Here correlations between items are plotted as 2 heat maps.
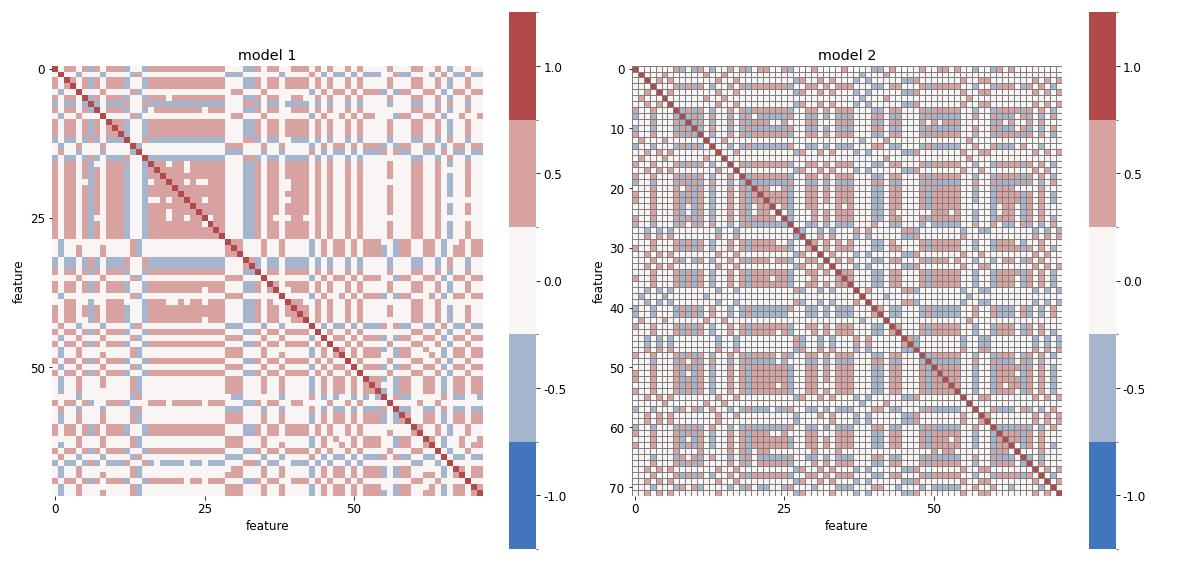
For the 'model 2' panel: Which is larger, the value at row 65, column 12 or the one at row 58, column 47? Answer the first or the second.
the second
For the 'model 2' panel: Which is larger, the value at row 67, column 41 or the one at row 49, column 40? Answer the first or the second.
the second
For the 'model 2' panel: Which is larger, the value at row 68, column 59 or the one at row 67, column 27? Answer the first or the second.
the first
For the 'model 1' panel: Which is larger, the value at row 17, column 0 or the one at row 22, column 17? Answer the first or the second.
the first
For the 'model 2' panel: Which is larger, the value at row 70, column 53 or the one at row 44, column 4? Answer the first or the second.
the second
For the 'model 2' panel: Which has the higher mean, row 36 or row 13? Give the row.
36
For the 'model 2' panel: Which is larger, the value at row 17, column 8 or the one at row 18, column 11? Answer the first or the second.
the second
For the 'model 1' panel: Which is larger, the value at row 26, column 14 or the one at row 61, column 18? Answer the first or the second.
the second
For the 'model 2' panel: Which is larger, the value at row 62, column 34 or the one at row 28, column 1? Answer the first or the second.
the first
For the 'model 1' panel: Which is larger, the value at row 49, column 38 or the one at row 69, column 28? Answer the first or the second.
the second
